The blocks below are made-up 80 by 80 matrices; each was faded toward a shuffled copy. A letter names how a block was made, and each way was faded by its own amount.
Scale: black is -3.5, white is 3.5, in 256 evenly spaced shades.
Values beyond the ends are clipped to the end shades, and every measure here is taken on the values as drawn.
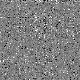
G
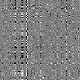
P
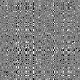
P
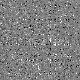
G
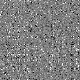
G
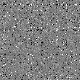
G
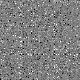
G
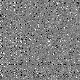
G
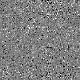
G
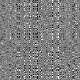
P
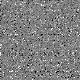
G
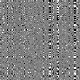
P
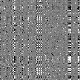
P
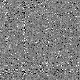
G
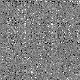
G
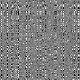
P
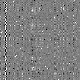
P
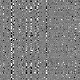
P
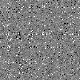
G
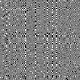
P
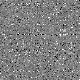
G
